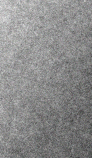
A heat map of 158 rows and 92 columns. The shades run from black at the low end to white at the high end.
Histogram: bell-shaped. Stripes: none. Slope: up to the top left. Ninth with the highest average: top left. Mirror symmetry: none. Ninth with the lowest average: bottom right.
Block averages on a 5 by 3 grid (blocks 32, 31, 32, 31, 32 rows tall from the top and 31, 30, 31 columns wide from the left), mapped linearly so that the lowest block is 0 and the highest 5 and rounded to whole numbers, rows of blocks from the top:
5 4 3
4 3 2
3 2 1
3 1 0
2 1 0
